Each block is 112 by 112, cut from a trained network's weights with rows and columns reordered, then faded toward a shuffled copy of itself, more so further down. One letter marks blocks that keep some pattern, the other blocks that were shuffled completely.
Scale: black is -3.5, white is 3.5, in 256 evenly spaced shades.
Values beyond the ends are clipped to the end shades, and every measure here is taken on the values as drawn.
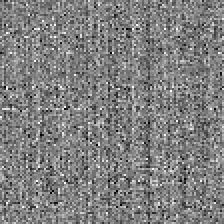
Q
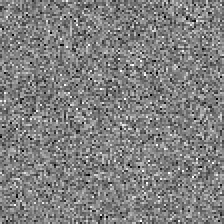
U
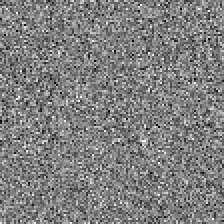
U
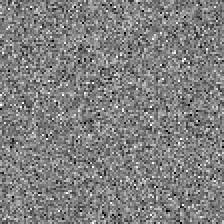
U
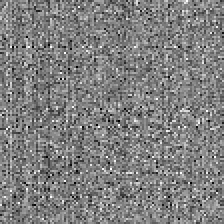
Q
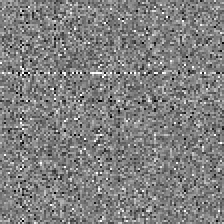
Q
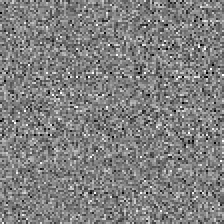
Q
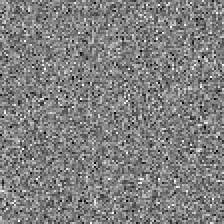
U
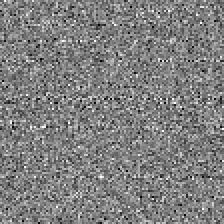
Q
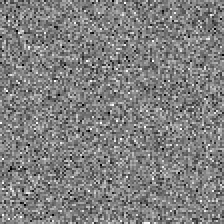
U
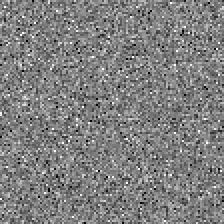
U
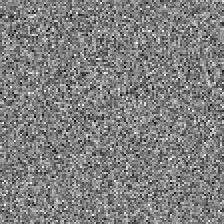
Q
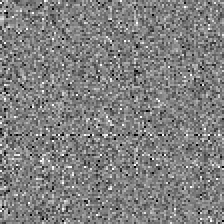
Q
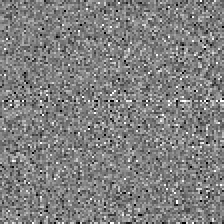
Q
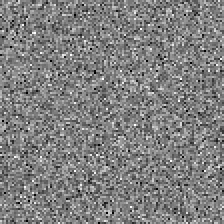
U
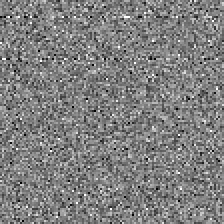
Q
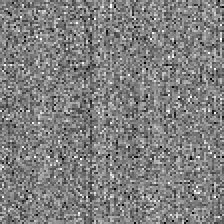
Q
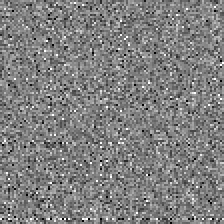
Q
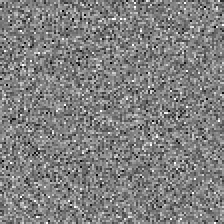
U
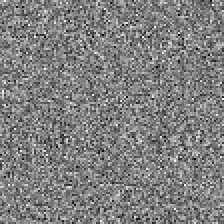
Q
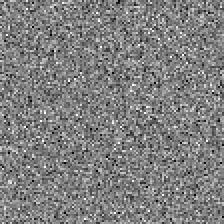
U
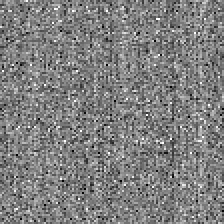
Q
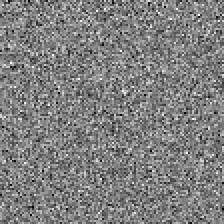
Q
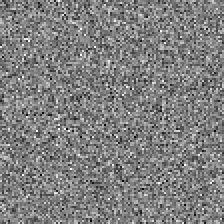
Q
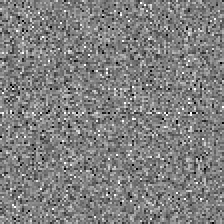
Q
